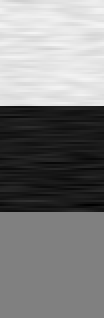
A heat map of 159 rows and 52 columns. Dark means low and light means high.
The table splits into 3 rows of 1 panel. Panel 1,1: very high, streaked across, faint in contrast. Panel 2,1: very low, streaked across, faint in contrast. Panel 3,1: middling, flat.
